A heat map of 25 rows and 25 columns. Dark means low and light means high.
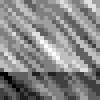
Ninth with the highest average: centre. Grain: diagonal, down to the right. Average level on the scale: 50%. Ninth with the lowest average: bottom left. Seam: horizontal, 70% of the way down, the top part higher.
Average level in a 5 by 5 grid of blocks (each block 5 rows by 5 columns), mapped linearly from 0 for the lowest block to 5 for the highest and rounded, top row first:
3 3 3 4 4 | 3 3 3 3 3 | 3 3 5 4 3 | 2 2 2 3 2 | 0 0 2 1 1
